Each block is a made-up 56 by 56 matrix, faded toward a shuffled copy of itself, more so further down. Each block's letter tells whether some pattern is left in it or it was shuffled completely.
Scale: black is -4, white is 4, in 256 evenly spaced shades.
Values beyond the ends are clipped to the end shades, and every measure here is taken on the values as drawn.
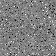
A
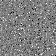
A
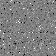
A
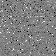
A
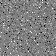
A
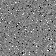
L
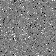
A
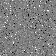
L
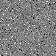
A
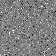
A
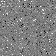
A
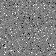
L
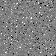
L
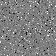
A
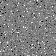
L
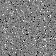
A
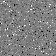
L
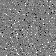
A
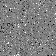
L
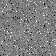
L
